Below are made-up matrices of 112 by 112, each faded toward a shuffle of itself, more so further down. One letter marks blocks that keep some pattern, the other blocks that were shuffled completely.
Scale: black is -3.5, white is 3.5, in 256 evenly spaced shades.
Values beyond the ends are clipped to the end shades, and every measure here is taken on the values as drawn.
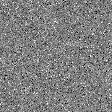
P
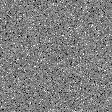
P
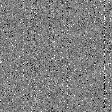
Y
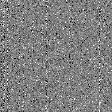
Y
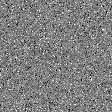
P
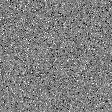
P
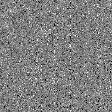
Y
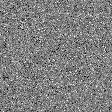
P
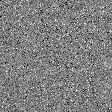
P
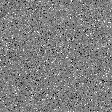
P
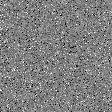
P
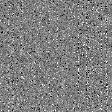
Y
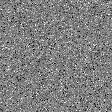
P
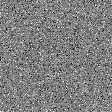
P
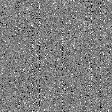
Y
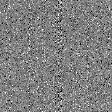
Y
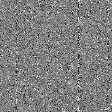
Y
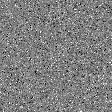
P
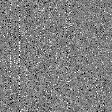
Y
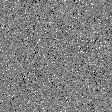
P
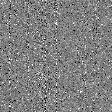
Y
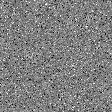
P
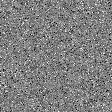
P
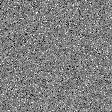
P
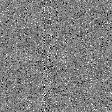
Y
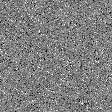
P
